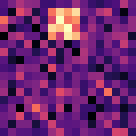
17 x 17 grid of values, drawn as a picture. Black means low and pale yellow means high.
Ninth with the highest average: top middle. Average level on the scale: 30%. Odd patch: higher, in the top middle. Histogram: skewed, a long tail of high values.
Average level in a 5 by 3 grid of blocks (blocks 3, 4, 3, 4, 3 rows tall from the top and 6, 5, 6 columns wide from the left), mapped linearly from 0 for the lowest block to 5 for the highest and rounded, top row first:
1 5 1 | 0 4 1 | 1 1 0 | 1 1 0 | 1 1 1
